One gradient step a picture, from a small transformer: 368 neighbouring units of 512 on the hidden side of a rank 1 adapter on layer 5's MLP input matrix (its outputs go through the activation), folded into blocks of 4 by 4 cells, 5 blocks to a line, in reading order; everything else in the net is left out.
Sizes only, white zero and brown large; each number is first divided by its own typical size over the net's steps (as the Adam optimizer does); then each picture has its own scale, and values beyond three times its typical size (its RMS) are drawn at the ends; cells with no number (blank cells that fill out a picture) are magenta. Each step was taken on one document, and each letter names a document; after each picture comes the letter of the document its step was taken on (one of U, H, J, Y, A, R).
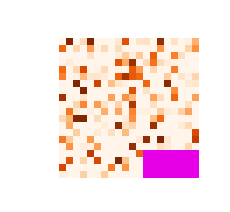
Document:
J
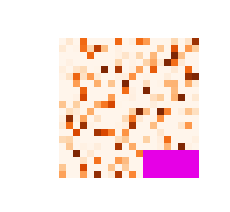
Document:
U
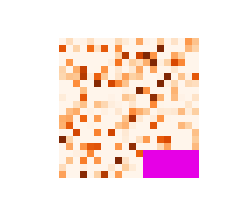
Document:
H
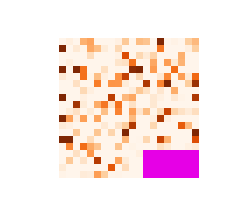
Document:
H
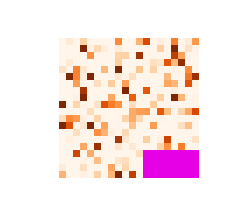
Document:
U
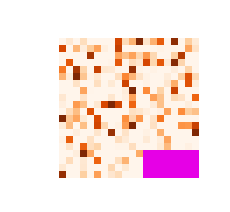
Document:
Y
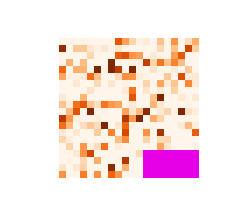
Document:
Y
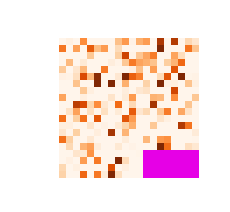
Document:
H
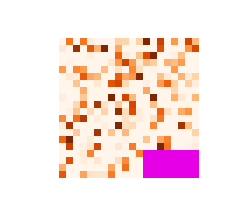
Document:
J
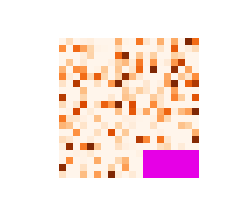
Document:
H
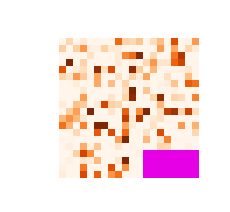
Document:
Y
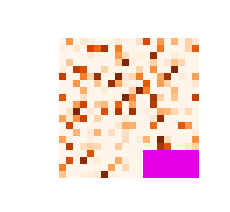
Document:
J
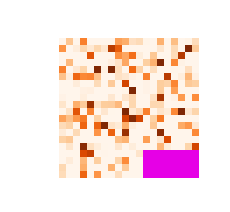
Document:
Y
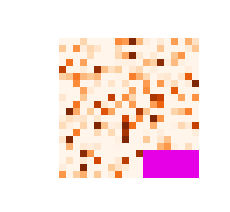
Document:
Y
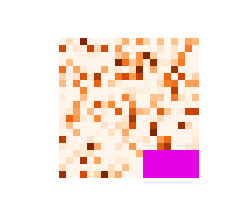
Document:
H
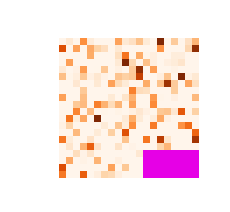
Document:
H
